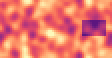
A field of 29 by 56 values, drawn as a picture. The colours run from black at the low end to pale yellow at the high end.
The middle right is the ninth with the lowest average. Values change most from cell to cell in the middle right. In the middle right lies a patch that is lower than the rest. There is no overall slope. On average the colour sits 70% of the way up the scale.
